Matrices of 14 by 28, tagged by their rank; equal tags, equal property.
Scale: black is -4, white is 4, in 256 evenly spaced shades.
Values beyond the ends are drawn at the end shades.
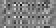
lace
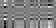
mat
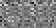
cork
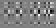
mat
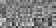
cork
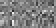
cork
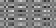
mat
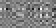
cork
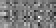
cork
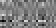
lace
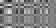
mat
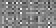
cork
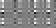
mat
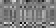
lace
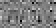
cork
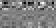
lace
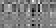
lace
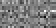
cork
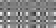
mat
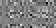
cork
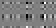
mat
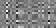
lace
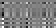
mat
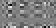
lace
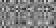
lace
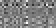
cork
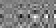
lace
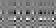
mat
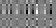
mat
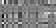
lace
